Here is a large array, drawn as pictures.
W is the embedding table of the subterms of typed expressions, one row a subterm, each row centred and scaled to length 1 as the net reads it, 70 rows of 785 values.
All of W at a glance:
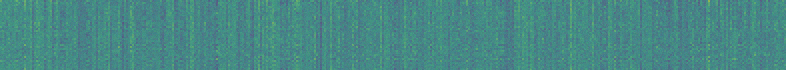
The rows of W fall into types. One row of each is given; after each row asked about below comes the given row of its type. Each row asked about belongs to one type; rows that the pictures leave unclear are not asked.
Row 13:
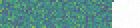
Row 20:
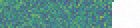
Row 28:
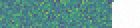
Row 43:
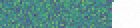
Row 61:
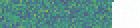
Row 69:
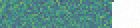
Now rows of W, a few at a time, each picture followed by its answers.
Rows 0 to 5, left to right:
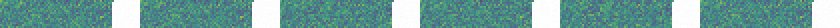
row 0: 20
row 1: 20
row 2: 69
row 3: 69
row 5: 20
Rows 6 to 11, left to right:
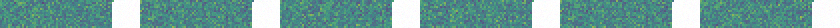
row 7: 13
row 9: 20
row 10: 13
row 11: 20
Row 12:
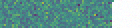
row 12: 28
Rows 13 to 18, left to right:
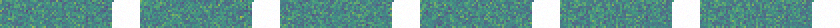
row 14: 20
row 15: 13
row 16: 69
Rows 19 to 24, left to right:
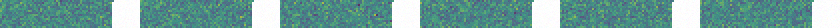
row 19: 69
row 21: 28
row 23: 61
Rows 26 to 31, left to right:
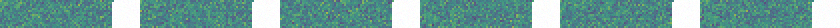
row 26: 20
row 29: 61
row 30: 69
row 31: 61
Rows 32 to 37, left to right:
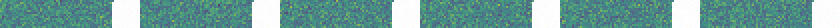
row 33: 43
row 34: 13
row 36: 61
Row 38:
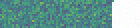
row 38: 43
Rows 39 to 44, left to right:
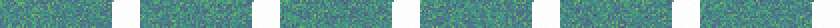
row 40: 43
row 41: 61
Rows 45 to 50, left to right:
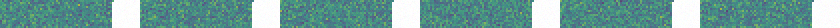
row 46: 61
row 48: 61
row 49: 69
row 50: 13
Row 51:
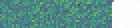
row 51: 43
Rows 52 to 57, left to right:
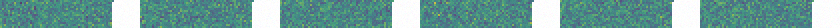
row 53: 61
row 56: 69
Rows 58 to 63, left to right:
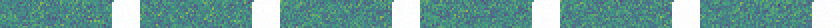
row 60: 20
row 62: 69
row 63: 43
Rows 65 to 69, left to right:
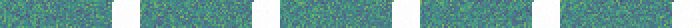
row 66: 69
